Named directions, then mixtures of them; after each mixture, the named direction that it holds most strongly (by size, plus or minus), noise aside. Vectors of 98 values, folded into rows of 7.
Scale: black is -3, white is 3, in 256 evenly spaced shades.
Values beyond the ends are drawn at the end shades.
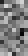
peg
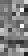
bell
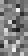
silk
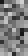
peg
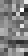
bell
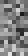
silk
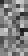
peg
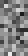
peg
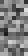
bell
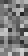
bell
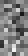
silk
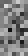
peg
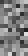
peg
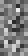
silk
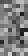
peg
